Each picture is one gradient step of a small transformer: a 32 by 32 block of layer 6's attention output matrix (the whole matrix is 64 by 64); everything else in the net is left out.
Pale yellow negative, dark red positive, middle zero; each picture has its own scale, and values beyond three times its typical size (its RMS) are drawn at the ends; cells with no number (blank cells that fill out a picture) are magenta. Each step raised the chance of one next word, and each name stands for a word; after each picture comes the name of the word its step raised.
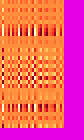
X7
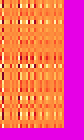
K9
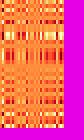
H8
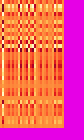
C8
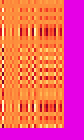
X7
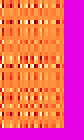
K9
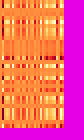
K9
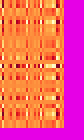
K9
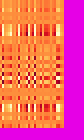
X7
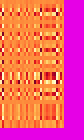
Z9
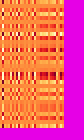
Z9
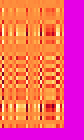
X7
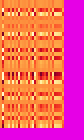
Z9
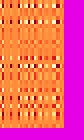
K9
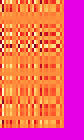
C8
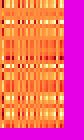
K9
